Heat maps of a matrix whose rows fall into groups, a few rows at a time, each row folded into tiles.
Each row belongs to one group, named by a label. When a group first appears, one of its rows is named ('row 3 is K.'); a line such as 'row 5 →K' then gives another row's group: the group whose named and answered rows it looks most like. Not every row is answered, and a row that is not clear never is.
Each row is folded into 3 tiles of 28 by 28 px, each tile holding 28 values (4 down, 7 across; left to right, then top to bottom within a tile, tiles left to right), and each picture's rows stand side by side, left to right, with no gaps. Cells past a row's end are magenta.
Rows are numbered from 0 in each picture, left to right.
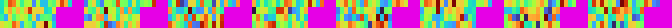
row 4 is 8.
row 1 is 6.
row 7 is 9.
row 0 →8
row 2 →6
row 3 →9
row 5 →8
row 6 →9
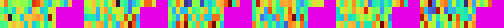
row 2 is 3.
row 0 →9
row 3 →8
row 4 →8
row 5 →6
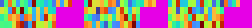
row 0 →6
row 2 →6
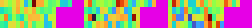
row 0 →9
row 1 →9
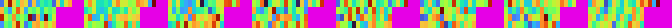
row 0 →6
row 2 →3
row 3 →6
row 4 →6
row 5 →6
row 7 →3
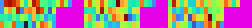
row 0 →8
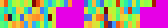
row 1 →6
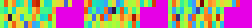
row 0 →9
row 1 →3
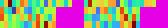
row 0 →6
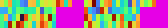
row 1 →6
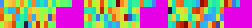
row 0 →6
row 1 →9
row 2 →9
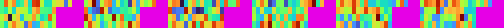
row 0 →9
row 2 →6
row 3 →3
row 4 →8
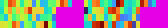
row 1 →9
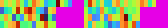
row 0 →9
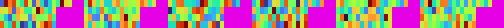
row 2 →9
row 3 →6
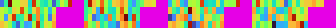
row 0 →6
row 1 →8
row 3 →3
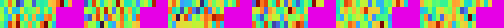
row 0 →3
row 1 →6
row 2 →3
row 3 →8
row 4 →8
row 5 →9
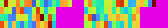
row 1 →9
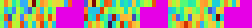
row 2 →9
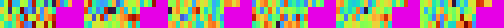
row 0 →6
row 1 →3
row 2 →8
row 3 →6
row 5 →3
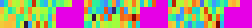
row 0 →6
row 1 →3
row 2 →8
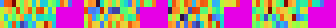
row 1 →6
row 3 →9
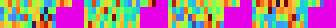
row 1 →6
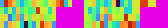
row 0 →3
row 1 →3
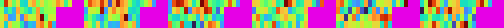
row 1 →8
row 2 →8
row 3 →9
